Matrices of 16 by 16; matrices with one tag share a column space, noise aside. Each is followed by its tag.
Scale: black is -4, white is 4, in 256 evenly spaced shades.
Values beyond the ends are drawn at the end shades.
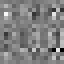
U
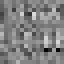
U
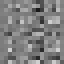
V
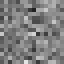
V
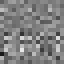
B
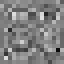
U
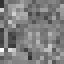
U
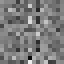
V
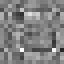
U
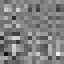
B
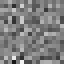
V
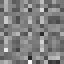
V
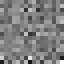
V
